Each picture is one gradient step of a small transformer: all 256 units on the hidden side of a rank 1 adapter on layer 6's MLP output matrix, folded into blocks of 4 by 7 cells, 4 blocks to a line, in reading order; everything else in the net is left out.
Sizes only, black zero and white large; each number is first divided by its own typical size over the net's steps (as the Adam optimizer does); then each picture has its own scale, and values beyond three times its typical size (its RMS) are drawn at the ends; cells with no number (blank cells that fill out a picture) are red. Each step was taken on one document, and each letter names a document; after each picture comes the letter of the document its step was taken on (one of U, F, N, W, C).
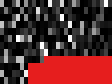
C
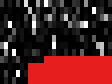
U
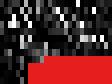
C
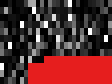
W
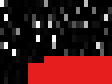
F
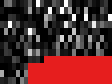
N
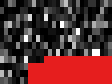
N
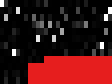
F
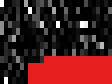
U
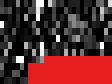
C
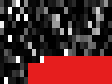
C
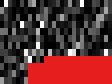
W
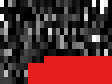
W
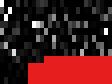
U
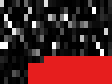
U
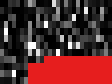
W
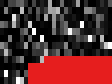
C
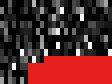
W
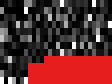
N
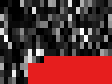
W
